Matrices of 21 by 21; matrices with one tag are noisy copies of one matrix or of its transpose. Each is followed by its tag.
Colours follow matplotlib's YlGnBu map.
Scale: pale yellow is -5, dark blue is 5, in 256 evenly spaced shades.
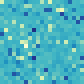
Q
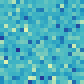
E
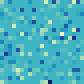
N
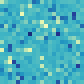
Q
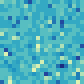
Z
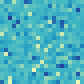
Z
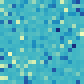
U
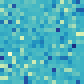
U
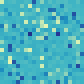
Q
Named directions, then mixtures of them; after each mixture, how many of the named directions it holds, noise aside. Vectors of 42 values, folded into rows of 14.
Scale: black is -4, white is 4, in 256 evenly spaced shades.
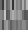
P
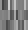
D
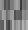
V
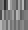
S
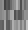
one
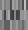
three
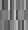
one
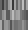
two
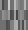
one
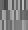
three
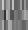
two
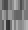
two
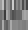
one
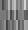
one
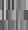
two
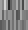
one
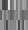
two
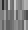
two
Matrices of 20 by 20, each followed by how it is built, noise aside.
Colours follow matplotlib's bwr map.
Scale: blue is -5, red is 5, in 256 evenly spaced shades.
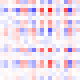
low rank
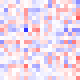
low rank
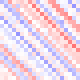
Toeplitz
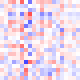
low rank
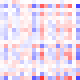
low rank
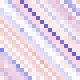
Toeplitz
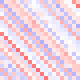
Toeplitz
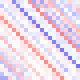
Toeplitz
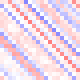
Toeplitz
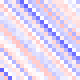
Toeplitz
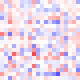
low rank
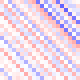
Toeplitz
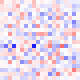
low rank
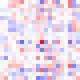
low rank
